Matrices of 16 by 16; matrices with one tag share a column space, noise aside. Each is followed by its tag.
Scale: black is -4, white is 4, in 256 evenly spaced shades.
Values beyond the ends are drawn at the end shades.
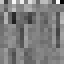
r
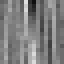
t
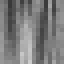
t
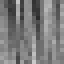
t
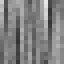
t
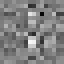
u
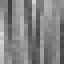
t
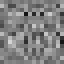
u
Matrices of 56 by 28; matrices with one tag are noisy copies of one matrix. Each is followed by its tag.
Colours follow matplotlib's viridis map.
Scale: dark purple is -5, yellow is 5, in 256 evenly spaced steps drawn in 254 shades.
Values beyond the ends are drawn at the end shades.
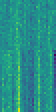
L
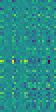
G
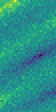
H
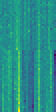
L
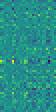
G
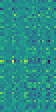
G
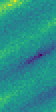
H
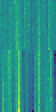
L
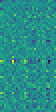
G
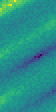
H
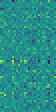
G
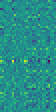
G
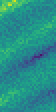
H
